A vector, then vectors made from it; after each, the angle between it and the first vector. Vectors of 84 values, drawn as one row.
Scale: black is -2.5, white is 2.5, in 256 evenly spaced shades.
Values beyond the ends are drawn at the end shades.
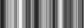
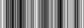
nearly opposite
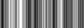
nearly parallel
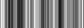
nearly opposite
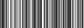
partly aligned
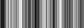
nearly parallel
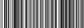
orthogonal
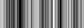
nearly opposite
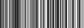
orthogonal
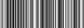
partly opposed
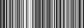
orthogonal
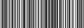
orthogonal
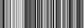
partly aligned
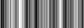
nearly parallel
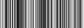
partly opposed
